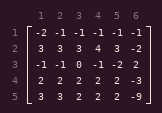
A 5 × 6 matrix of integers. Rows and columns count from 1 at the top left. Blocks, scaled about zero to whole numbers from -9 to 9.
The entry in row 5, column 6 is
-9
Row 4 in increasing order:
-3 2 2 2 2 2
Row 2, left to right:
3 3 3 4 3 -2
